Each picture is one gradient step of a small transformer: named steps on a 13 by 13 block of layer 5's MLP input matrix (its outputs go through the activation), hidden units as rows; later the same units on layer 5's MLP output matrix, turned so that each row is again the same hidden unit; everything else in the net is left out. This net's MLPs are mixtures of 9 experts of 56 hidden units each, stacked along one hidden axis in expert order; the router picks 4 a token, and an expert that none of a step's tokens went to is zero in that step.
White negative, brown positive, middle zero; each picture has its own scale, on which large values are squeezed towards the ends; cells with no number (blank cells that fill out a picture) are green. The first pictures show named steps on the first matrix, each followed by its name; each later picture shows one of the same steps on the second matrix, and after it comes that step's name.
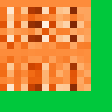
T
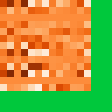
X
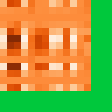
X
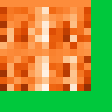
T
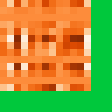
X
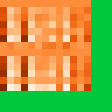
T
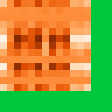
X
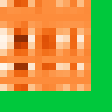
X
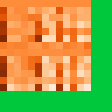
T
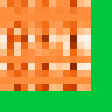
X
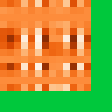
X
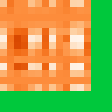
X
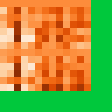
T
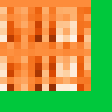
T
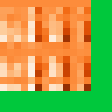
T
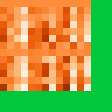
T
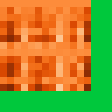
T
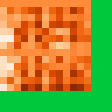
T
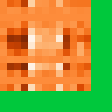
X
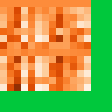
T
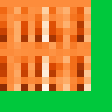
T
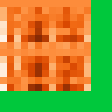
T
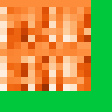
T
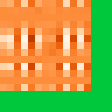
X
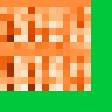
T
